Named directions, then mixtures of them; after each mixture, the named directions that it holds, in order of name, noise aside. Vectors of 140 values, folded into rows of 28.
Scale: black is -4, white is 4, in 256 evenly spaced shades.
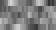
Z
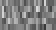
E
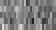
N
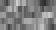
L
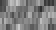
L, Z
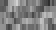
L, Z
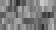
L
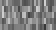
E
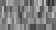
E, Z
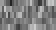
E, Z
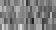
N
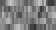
E, Z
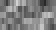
L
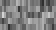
E, L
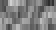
L, Z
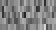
E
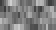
Z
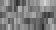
L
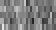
N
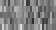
N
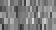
N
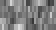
N, Z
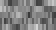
N, Z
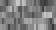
L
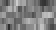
L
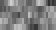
Z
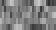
E, Z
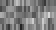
L, N
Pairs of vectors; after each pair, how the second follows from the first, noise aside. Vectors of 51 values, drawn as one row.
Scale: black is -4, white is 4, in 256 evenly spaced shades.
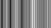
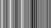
negated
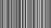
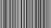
negated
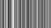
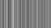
shrunk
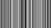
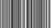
negated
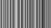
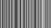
negated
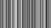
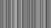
shrunk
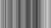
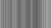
shrunk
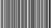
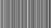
shrunk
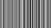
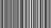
negated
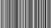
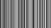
negated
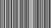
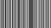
negated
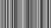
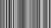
negated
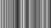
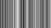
negated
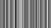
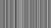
shrunk
